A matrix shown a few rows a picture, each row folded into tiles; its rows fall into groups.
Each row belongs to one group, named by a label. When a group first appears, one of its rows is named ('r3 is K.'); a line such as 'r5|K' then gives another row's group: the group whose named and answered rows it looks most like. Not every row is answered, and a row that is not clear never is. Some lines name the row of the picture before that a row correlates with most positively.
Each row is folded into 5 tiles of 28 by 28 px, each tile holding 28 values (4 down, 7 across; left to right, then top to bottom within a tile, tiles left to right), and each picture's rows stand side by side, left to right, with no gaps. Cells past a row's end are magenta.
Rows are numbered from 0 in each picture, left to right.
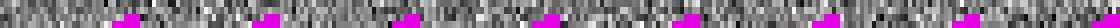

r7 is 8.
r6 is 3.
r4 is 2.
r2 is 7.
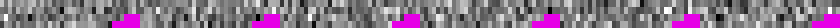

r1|8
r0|7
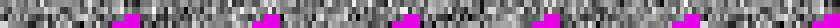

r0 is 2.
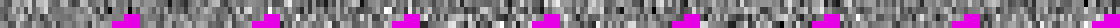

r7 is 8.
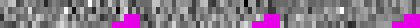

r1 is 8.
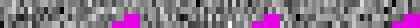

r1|3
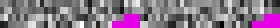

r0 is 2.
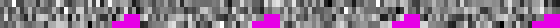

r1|2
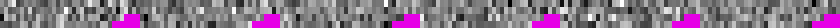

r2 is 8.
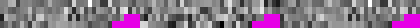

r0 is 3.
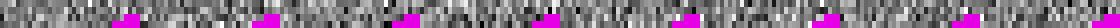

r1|2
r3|8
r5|3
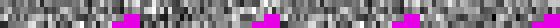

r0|2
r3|8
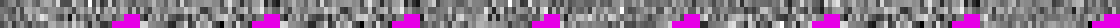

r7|7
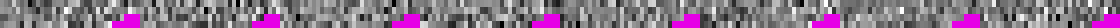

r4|3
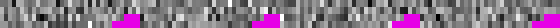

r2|3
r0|3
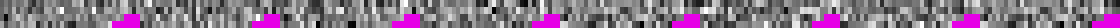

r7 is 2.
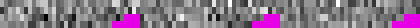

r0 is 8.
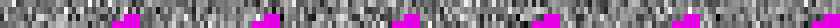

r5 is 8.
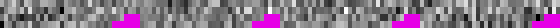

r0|7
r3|8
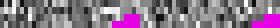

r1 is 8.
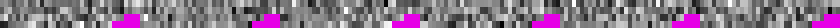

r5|8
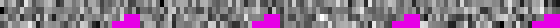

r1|7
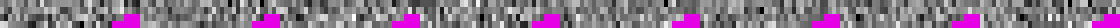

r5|7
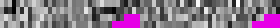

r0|7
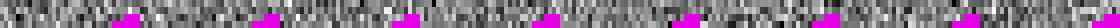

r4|7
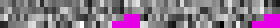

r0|2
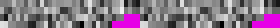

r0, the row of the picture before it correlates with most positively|1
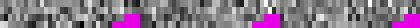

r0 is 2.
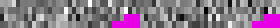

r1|3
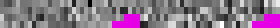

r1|2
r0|3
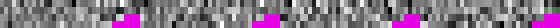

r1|3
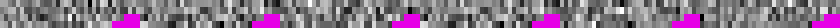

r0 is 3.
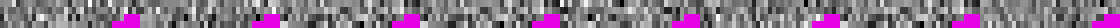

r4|7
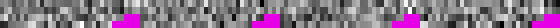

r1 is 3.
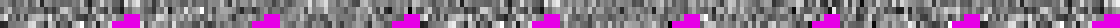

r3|2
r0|2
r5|7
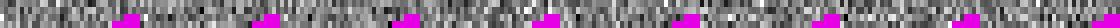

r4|8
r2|7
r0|3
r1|7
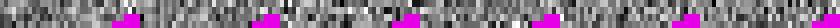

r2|7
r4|3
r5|3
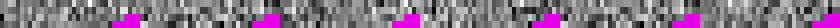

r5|8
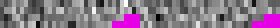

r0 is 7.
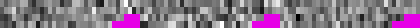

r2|8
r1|2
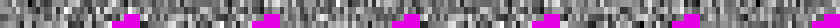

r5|3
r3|2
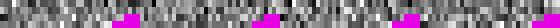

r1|3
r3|2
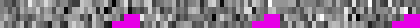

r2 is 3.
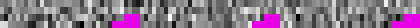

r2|8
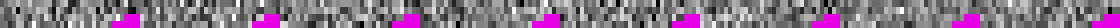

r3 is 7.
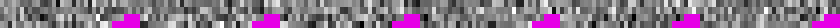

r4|8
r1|2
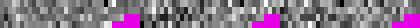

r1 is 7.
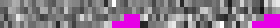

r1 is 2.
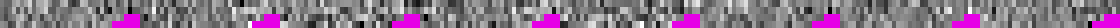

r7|7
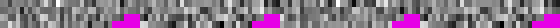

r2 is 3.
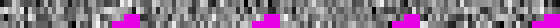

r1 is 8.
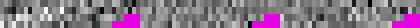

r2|3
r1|7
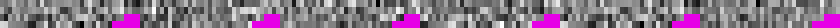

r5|3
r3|2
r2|3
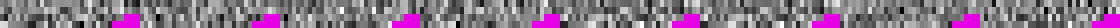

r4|2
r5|2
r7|3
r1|8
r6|7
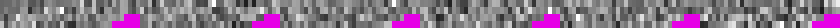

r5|2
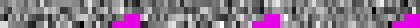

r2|7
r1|2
